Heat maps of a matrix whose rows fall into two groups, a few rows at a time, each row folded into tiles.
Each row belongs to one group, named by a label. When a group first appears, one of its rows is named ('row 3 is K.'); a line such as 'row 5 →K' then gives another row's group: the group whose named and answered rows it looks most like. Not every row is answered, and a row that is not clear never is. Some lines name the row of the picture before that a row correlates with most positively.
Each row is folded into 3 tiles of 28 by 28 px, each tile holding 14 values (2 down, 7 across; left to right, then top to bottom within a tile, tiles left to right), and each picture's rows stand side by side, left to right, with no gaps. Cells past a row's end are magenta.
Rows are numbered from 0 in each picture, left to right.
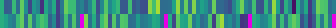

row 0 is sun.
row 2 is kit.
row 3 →sun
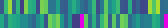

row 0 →kit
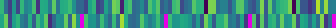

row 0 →sun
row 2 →kit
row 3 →kit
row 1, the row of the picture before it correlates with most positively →1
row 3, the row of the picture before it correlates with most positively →1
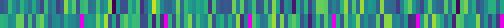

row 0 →sun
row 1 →sun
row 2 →kit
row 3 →sun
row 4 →kit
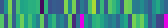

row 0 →kit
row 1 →kit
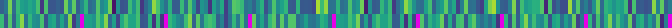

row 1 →sun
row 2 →sun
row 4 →sun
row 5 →kit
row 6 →kit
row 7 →kit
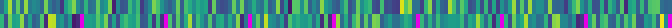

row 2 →kit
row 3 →sun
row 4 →kit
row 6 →kit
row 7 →sun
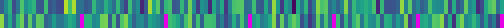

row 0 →kit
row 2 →sun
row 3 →sun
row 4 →kit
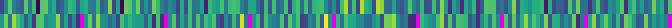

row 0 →sun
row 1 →sun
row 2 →sun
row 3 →sun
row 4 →kit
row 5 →sun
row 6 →kit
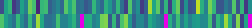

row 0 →kit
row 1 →sun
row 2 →kit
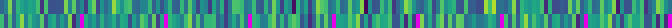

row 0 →kit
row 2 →sun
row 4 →sun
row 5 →kit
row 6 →kit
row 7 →sun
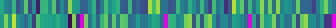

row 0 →sun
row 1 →kit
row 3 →kit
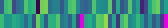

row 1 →sun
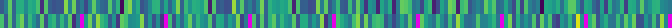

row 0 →kit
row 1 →sun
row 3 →kit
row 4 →sun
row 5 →kit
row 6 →sun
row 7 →sun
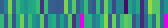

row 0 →kit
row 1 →sun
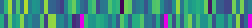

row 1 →kit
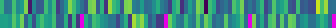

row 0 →sun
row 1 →kit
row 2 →kit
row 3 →kit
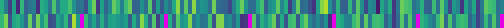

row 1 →kit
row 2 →kit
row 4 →sun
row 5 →sun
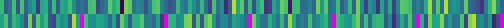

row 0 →sun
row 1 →kit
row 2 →sun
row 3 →kit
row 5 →kit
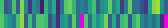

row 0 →sun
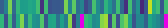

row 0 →kit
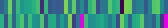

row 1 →kit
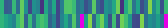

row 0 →sun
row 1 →sun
